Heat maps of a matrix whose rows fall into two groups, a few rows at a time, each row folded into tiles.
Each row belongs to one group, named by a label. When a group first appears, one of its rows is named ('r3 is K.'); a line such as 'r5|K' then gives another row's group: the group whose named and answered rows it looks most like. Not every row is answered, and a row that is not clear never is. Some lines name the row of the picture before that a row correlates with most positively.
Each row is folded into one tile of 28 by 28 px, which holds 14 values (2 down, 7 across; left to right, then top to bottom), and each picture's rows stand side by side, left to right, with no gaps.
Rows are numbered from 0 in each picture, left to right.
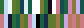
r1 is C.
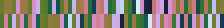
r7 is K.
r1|C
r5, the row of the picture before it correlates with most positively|2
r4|C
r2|K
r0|K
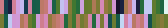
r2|C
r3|K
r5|C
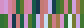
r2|K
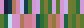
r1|C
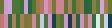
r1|K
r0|C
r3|K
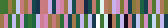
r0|K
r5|K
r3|K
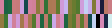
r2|C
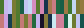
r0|C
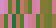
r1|C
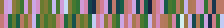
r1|C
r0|C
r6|K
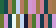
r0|K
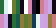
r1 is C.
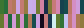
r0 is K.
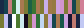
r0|K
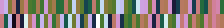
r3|K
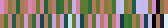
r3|K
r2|K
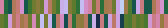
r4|C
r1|K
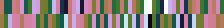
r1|C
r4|K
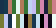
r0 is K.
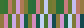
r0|K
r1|K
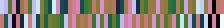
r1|C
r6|K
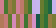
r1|C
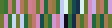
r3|C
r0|K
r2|C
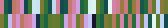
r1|C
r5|K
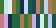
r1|K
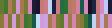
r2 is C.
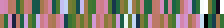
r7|C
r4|K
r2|C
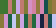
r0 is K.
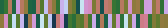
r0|K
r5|C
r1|K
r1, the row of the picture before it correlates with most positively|0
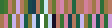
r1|K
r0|K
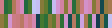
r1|C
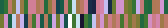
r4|C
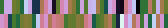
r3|C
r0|C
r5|K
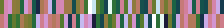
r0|C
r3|C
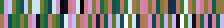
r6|K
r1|C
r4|K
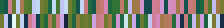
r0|K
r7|K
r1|C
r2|C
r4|K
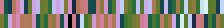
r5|C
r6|K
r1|C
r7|C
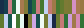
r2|K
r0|K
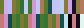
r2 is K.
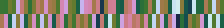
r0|K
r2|C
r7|K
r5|K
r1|K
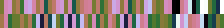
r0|C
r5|C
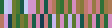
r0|C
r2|K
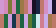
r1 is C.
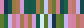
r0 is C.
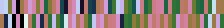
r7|K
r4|C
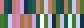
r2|K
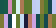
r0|K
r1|C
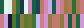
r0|C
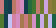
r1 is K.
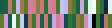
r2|C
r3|C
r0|K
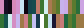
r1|K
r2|C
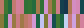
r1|K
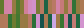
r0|C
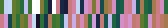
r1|C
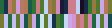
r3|K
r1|K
